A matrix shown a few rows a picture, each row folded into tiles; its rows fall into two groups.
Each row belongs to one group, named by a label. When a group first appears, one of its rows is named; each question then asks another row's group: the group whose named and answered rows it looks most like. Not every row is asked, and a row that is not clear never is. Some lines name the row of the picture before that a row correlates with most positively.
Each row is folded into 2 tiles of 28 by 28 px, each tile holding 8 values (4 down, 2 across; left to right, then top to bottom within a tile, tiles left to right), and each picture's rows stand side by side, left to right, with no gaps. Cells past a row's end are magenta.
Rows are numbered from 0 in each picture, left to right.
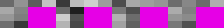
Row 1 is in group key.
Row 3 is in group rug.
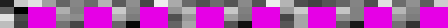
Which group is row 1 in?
rug
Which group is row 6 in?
rug
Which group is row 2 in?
rug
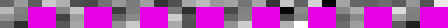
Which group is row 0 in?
rug
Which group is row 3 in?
key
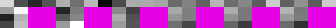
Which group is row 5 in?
rug
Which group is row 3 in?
rug
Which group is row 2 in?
key
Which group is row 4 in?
rug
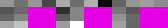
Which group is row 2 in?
key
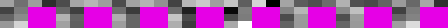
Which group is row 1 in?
key
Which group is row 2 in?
key
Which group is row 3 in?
key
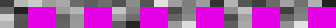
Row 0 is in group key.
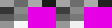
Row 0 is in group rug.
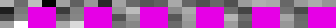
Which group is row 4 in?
key
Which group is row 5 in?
key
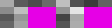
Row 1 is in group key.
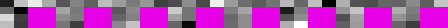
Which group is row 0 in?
key
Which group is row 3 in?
rug
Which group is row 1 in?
rug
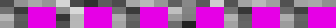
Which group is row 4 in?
key
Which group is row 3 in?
rug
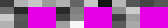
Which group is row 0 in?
key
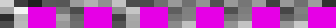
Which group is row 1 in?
key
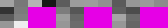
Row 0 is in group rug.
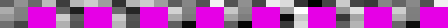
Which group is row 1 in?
key
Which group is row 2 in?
key
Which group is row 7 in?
rug
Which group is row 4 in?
rug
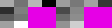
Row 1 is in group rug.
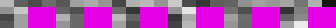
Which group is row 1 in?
key
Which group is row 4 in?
key
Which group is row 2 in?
key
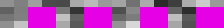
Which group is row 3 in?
key
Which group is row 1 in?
key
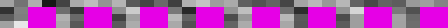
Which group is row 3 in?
key
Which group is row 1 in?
key
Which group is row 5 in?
key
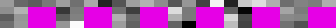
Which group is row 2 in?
key
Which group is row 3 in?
rug
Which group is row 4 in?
key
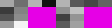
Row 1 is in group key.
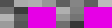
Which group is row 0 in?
key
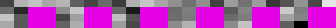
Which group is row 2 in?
key
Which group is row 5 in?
rug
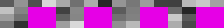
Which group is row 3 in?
key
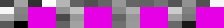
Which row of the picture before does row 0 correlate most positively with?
0
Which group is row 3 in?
rug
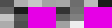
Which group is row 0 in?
key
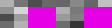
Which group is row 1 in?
rug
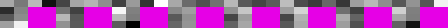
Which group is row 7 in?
rug
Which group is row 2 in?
rug
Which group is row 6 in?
key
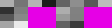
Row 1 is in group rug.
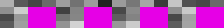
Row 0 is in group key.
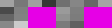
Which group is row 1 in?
rug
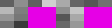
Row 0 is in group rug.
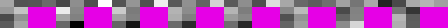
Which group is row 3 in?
rug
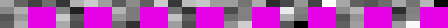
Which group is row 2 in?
rug
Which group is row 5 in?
rug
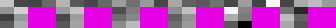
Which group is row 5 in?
key
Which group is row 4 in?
rug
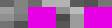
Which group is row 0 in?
rug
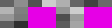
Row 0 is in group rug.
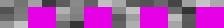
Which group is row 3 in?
key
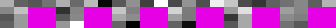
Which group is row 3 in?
rug
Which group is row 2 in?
rug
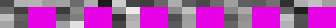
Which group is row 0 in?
key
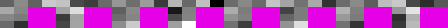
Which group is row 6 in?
rug
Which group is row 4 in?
rug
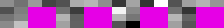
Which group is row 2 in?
rug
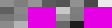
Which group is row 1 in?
rug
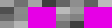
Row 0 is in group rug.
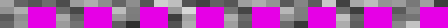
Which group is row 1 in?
key
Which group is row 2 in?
rug
